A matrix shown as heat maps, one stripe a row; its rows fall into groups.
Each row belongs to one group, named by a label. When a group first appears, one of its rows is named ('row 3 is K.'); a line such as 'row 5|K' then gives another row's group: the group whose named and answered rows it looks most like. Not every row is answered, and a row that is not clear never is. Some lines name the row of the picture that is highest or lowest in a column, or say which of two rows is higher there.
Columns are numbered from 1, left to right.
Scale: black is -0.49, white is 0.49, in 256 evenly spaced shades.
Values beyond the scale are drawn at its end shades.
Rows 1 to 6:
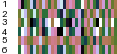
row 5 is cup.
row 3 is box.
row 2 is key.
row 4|key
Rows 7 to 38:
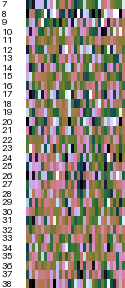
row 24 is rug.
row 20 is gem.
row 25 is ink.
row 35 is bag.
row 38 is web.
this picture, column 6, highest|9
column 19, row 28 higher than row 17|No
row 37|ink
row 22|gem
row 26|ink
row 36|box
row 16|ink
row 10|box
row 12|box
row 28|ink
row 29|rug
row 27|ink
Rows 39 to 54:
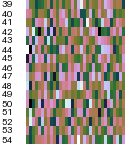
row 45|bag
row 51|cup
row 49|rug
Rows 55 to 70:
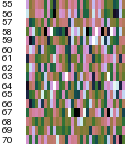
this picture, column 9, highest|58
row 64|gem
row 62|key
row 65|bag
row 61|gem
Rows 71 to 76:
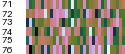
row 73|ink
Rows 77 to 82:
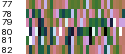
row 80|box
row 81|key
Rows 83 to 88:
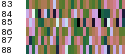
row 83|gem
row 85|box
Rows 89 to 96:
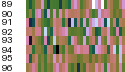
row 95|box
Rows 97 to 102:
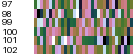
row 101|rug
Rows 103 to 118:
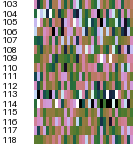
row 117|box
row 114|cup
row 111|ink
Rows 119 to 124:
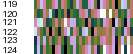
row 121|box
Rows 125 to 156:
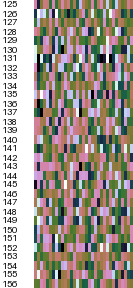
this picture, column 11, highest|145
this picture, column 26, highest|126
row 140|cup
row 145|ink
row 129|bag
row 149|key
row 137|web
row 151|bag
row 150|ink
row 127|cup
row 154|box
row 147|key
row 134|rug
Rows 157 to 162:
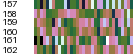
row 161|bag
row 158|box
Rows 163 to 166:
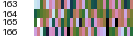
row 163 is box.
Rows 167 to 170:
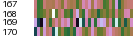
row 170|bag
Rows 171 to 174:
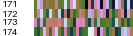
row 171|box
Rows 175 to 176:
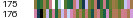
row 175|gem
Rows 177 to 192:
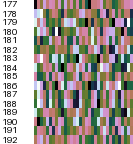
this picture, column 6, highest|188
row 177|ink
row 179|box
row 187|key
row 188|key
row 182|box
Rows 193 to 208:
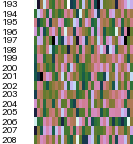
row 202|box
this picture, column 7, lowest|197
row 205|gem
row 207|bag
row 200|box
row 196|rug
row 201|bag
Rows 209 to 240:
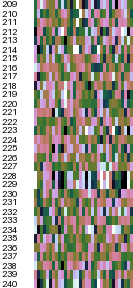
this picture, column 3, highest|209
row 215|rug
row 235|bag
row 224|cup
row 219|rug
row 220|rug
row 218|ink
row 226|rug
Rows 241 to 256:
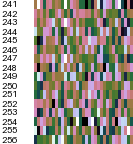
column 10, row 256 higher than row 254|Yes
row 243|rug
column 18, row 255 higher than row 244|Yes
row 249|box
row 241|box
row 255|box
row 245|web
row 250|web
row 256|gem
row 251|web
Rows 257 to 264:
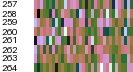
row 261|bag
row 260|rug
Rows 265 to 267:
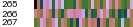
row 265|bag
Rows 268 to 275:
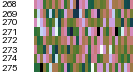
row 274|bag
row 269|key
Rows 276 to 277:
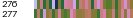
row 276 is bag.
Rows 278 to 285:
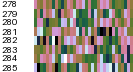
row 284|rug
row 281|cup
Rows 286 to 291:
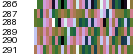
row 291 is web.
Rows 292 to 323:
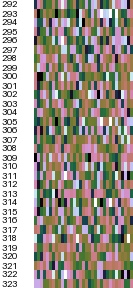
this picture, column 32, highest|318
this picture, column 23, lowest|314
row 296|gem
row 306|ink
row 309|ink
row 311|rug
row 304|gem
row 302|web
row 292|gem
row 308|web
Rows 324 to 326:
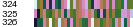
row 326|bag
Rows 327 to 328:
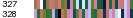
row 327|cup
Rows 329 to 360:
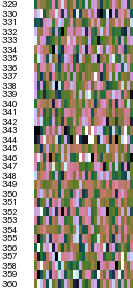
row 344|web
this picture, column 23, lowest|330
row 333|box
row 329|gem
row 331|bag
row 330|cup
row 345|bag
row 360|key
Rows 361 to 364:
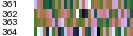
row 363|gem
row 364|key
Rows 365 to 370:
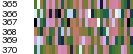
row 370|ink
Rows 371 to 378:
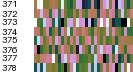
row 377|rug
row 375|cup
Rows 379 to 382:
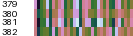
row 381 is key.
